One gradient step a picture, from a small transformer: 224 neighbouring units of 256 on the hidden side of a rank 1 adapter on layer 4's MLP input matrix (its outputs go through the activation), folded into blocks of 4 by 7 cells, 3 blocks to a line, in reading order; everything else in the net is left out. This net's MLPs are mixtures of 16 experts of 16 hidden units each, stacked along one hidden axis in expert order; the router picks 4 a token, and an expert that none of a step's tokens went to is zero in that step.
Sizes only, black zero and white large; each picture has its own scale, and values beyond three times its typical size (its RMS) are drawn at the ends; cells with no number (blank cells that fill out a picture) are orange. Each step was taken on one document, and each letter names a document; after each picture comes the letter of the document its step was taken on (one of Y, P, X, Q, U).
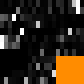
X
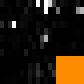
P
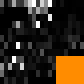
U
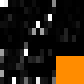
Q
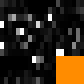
X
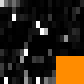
Q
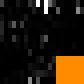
P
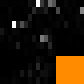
P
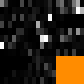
X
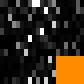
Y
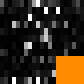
Y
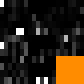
Q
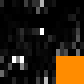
U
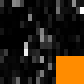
Y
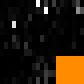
P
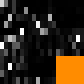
Q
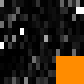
X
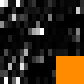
Q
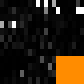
P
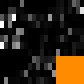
X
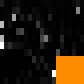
X
